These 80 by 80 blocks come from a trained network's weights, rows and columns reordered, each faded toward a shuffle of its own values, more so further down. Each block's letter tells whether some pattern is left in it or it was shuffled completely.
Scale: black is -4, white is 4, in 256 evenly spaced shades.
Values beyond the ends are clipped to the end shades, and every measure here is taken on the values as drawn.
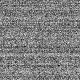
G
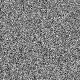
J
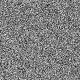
J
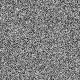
J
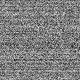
G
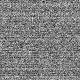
G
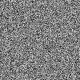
J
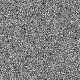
J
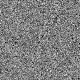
J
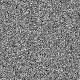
J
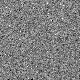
J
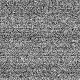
G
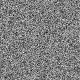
J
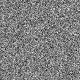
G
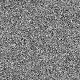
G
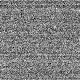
G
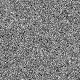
J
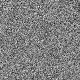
J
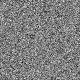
J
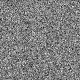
J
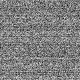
G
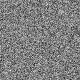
J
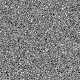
G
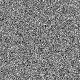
J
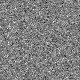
J
